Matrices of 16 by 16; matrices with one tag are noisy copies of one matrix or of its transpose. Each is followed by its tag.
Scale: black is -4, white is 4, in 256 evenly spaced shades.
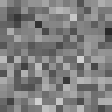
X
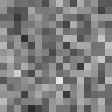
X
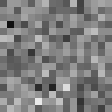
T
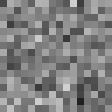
T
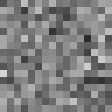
T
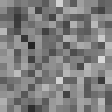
X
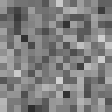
X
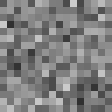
T
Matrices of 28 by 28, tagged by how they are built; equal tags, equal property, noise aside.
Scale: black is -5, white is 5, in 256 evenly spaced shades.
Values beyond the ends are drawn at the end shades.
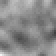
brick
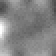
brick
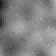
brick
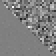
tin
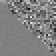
tin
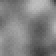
brick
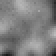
brick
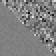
tin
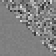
tin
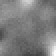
brick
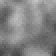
brick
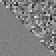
tin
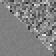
tin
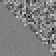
tin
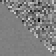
tin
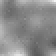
brick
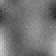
brick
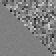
tin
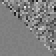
tin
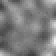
brick
